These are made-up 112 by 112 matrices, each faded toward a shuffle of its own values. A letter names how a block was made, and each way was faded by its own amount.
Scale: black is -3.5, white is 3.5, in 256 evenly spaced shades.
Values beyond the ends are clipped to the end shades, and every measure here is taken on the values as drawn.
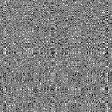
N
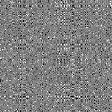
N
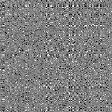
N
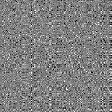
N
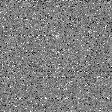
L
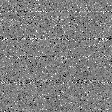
L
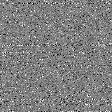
L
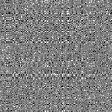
N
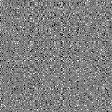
N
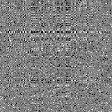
N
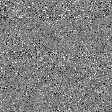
L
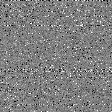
L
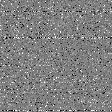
L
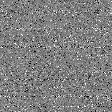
L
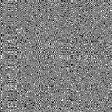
N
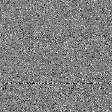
L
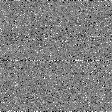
L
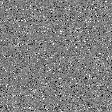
L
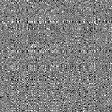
N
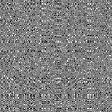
N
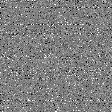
L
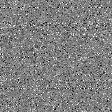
L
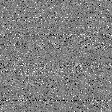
L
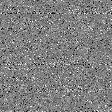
L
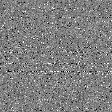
L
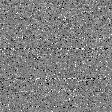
L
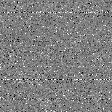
L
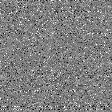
L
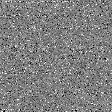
L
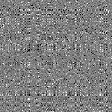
N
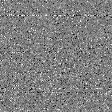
L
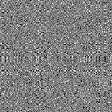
N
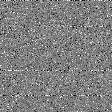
L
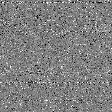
L
